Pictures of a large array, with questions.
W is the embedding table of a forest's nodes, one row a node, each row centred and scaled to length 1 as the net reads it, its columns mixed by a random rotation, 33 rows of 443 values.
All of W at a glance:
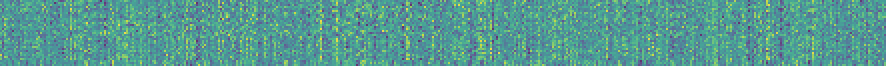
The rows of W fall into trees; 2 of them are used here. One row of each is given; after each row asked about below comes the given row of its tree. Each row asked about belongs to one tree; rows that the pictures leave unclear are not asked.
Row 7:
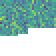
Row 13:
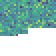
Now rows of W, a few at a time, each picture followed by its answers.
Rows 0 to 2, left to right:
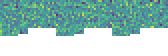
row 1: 13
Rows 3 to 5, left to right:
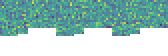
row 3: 7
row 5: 13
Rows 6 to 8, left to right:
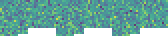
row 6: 7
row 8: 7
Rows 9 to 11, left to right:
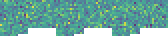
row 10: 13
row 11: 7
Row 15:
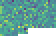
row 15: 7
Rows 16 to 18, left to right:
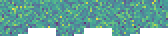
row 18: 13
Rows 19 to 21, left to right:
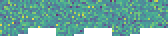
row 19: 13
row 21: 13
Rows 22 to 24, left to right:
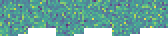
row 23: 13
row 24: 13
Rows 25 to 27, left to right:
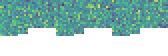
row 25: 7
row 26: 13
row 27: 13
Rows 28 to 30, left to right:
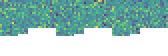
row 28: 13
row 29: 13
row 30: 7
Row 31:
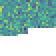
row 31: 7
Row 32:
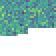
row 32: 7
